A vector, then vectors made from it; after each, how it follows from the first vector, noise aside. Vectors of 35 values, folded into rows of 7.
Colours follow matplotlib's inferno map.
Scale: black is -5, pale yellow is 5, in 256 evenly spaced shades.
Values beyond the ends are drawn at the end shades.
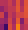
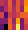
scaled up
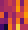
scaled up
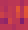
partly zeroed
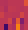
partly zeroed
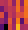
scaled up
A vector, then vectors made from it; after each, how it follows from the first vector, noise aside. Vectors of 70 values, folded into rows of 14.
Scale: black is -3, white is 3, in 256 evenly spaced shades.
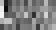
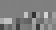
partly zeroed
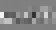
partly zeroed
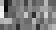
copied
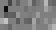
partly zeroed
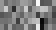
wrapped around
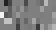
partly zeroed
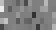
partly zeroed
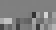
partly zeroed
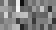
wrapped around
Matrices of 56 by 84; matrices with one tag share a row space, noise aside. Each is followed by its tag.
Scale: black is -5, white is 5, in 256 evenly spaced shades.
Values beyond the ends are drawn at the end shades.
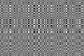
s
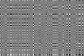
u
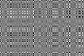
u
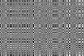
u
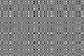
s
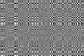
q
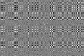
q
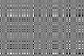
u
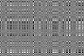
u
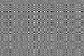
s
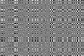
q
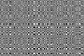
s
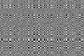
s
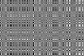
u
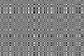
s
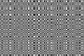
s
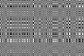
u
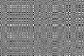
u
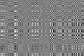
q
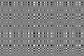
s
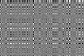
u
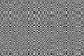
s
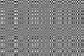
q
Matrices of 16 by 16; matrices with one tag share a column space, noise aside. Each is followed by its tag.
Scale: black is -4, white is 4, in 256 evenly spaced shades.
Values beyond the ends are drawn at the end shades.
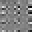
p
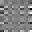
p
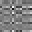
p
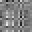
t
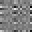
p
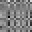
t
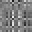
t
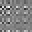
p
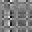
t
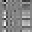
t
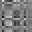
t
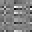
p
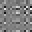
p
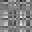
t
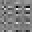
p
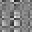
t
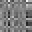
t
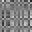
t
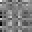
t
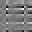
p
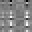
t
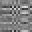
p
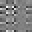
p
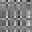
t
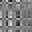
t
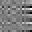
p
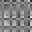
t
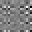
p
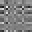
p
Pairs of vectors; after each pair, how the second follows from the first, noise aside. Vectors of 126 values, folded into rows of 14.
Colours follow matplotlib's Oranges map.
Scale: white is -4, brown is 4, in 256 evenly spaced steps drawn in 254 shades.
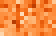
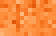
shrunk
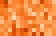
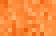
shrunk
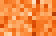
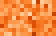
copied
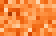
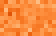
shrunk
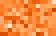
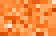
copied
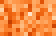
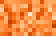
copied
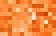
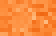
shrunk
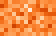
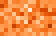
copied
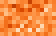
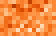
copied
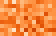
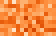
copied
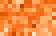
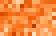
copied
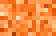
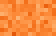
shrunk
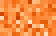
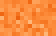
shrunk
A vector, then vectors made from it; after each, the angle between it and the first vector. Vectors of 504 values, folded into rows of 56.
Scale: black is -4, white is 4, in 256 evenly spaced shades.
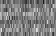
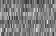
nearly parallel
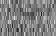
partly opposed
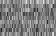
nearly opposite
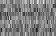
nearly opposite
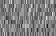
orthogonal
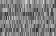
nearly opposite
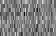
partly opposed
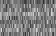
nearly parallel
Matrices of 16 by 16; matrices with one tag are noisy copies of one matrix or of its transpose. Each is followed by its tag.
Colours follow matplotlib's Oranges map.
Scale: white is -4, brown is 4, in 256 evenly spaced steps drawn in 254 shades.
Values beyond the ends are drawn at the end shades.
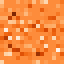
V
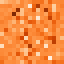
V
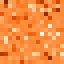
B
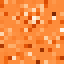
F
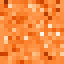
B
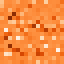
V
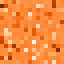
B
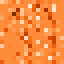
V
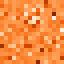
F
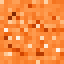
V
